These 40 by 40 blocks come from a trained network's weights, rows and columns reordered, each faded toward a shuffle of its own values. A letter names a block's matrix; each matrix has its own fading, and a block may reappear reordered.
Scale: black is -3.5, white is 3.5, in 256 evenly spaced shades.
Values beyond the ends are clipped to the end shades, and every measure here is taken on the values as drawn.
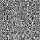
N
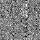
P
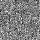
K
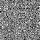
K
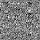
P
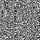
N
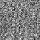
N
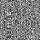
N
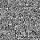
K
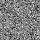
K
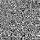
P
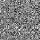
P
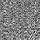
N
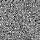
K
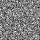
K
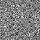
P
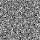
K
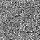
K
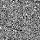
K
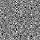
P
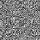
N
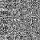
N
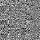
P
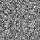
N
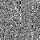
P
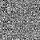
P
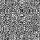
N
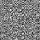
N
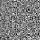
P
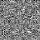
P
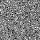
K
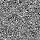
K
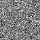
K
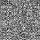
N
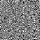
P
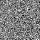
K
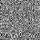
P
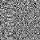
P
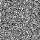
K
